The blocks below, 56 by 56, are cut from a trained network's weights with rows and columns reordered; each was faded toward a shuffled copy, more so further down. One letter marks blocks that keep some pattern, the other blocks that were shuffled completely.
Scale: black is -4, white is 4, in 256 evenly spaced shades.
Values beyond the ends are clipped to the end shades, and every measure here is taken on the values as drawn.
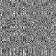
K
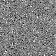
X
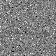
X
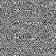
K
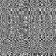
K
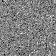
X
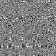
K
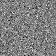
X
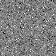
X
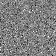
X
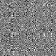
K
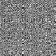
K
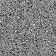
X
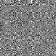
K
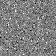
X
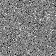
X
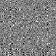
K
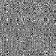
K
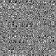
K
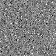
X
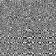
K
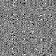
K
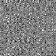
K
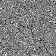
X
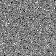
X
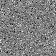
X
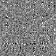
K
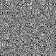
K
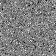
X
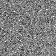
X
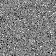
X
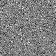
X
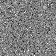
X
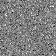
X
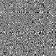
K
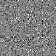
K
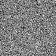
X
